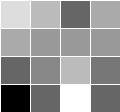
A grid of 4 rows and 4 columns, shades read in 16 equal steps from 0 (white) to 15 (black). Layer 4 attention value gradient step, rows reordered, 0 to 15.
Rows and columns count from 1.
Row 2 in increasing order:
5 6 6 6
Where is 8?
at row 3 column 4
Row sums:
20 23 28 33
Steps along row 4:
down down up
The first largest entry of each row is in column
3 2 1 1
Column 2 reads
4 6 7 9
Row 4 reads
15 9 0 9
